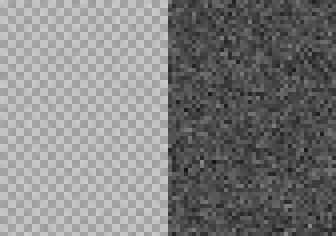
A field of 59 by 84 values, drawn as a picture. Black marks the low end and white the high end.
The table splits into one row of 2 panels. Panel 1,1: high, checkered. Panel 1,2: low, fine-grained.
